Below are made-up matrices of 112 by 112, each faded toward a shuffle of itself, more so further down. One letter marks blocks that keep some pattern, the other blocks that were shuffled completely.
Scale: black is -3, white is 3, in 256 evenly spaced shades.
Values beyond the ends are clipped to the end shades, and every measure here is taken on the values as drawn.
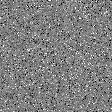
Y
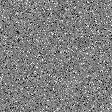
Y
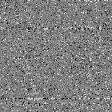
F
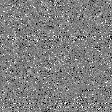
F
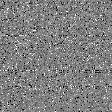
F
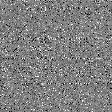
F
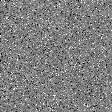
Y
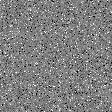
Y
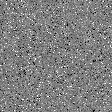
Y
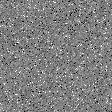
Y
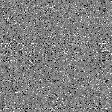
F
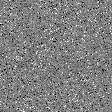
Y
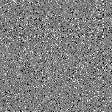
F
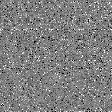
F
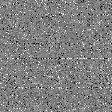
F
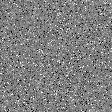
Y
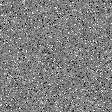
Y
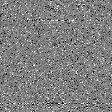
F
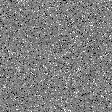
Y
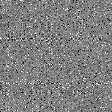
F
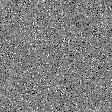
Y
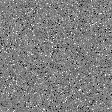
Y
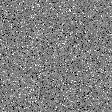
Y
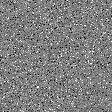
Y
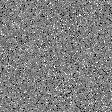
Y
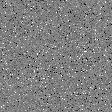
Y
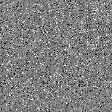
F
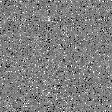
F
